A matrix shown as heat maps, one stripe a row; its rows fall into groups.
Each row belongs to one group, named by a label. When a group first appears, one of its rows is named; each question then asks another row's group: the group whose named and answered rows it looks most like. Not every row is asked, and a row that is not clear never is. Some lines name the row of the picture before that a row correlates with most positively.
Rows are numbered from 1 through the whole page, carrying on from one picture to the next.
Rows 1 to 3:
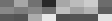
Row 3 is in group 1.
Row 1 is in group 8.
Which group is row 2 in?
8
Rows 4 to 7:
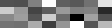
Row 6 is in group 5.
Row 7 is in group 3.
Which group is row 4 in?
1
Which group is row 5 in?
8
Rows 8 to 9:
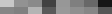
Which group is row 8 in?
8
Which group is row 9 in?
8
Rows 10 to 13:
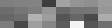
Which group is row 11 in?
1
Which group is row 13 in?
3
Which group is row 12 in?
1
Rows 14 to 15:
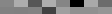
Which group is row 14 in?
5
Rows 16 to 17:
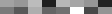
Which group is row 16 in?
8
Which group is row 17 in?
3
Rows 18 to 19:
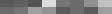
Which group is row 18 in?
1
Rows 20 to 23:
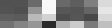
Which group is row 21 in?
1
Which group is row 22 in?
1
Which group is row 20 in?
1
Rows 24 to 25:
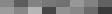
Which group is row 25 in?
8
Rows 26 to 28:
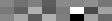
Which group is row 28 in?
5
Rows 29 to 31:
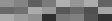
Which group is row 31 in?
8
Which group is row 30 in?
1
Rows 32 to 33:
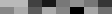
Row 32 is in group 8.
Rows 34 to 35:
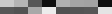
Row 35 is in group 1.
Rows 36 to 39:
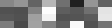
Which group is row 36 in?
5
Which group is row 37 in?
1
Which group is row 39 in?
3
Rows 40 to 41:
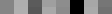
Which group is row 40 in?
5
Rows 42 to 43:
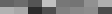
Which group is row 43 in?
8
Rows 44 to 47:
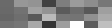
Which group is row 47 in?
3
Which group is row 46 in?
1
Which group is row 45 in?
1
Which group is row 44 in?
8
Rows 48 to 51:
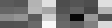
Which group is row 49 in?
1
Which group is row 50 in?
5
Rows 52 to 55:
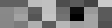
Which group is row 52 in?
1
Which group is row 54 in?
5
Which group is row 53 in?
5
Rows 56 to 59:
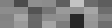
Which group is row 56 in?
3
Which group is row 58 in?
5
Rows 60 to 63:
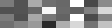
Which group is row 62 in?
3
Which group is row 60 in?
3
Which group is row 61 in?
1
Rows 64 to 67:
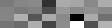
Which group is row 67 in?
3
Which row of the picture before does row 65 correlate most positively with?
63
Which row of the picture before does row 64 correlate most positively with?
63
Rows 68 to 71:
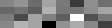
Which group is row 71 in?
8
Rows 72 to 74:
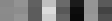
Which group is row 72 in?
5
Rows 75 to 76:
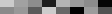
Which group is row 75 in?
8
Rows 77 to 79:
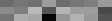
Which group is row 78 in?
8
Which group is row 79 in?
8
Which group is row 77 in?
1
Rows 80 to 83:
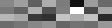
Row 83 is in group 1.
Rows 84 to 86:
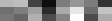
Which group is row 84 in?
8
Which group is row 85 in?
3
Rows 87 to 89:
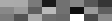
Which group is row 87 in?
8
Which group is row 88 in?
5
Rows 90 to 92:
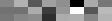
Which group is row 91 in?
3
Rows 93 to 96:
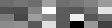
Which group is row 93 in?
1
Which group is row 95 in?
3
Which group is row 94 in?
1
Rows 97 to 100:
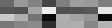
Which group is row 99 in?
8
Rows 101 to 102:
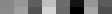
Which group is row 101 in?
5
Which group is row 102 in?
5
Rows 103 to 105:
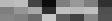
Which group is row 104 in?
8
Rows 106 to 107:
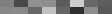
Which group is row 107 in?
5
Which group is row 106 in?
3
